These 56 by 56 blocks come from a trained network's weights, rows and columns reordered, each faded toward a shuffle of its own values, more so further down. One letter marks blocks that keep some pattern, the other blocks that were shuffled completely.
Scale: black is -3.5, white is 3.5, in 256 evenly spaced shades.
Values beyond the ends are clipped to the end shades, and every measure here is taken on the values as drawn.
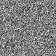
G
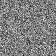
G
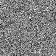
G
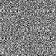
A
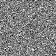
G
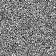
G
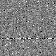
A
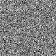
A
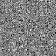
A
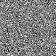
A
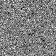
G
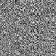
A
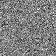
G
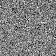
G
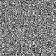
A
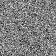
G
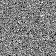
G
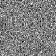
A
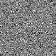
A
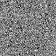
A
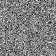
G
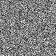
G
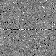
A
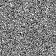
G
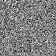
A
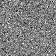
G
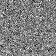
G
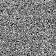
G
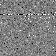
A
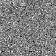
A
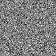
A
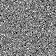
G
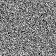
G
